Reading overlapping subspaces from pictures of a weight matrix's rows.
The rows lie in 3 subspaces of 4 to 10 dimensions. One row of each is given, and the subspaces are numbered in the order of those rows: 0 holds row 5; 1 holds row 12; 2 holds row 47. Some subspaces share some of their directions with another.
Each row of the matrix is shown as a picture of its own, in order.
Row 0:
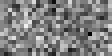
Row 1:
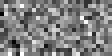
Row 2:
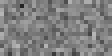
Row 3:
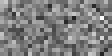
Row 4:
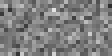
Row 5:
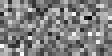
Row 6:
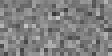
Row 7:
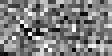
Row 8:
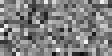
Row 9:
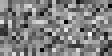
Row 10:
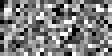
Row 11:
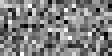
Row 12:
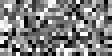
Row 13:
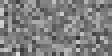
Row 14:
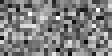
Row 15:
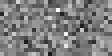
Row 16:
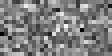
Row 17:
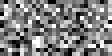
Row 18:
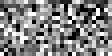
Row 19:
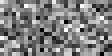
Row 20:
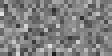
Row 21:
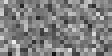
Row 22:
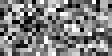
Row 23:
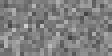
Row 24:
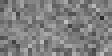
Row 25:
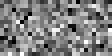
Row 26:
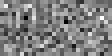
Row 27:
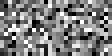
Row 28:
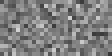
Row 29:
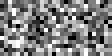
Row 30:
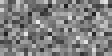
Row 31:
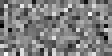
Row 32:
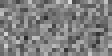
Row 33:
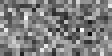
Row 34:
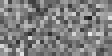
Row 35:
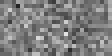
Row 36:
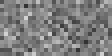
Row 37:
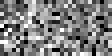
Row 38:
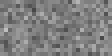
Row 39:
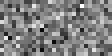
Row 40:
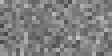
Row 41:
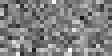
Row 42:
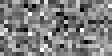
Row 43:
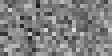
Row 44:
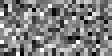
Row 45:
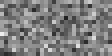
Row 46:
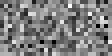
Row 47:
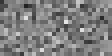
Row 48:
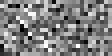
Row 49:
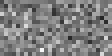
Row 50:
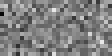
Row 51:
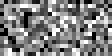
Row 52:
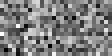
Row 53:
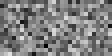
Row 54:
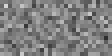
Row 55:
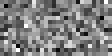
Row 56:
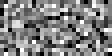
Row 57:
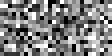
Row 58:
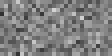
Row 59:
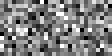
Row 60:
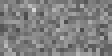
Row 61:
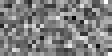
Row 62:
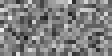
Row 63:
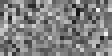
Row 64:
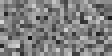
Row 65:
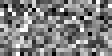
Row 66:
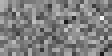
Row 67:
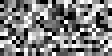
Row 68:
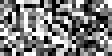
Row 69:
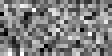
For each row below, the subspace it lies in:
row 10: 2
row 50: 2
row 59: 2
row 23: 1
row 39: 1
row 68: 2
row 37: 1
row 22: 2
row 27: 2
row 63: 1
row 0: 2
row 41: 2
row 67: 1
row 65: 2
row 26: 2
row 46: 1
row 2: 2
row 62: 1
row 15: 2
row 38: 1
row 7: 2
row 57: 2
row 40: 1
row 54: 1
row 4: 2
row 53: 2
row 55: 1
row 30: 1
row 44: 1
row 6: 1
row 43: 2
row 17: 2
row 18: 1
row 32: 1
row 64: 0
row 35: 2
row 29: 1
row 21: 0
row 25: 2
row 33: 2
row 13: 1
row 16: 2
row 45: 2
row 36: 2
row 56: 1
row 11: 1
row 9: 1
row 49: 0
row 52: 0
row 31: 1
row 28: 1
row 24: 0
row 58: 1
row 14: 1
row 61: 1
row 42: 2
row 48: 2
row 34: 0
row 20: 0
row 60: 1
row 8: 1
